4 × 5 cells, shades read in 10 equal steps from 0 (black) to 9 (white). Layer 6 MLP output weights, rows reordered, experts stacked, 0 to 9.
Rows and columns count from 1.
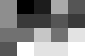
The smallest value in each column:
3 0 1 3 2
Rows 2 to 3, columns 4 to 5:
3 2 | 4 8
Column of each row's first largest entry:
4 1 5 2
